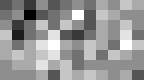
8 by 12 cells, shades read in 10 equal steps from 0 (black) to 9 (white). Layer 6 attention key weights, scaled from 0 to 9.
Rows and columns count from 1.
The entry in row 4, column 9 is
6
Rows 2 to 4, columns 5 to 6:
4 5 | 4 7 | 8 3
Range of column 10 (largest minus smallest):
3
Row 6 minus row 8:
1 2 1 1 5 -2 -2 0 -2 2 0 2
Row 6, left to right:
6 7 6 7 8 5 4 7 4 7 6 5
